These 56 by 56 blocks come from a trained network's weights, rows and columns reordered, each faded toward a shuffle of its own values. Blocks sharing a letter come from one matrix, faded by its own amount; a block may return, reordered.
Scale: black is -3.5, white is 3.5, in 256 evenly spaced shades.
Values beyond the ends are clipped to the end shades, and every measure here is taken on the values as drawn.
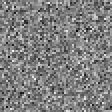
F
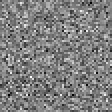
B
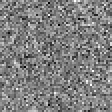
F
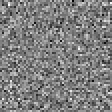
B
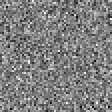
F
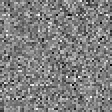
B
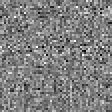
B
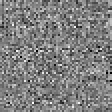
B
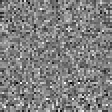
B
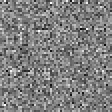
B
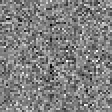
F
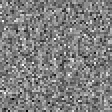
F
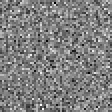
F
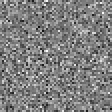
F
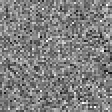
F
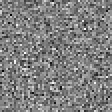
F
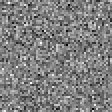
F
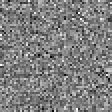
F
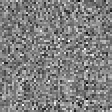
B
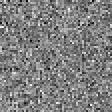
F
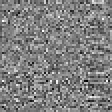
B
